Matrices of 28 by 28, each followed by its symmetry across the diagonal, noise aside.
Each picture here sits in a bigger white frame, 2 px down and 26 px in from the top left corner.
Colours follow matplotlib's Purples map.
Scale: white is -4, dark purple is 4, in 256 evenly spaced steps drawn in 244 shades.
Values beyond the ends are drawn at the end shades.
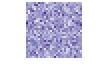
antisymmetric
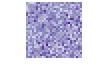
symmetric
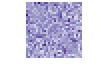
symmetric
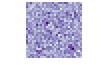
symmetric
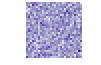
antisymmetric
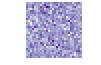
antisymmetric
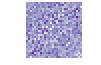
symmetric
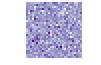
antisymmetric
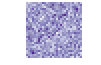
symmetric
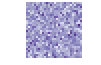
antisymmetric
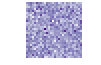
antisymmetric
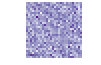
antisymmetric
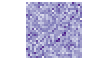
symmetric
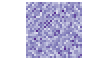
symmetric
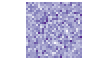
symmetric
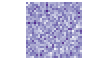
symmetric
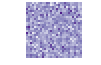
antisymmetric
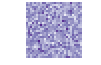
antisymmetric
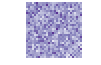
symmetric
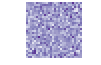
antisymmetric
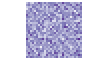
symmetric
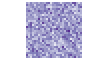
antisymmetric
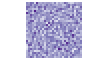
symmetric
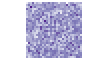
symmetric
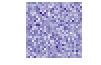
antisymmetric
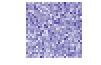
antisymmetric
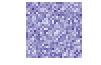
symmetric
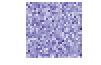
antisymmetric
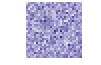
symmetric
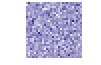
antisymmetric
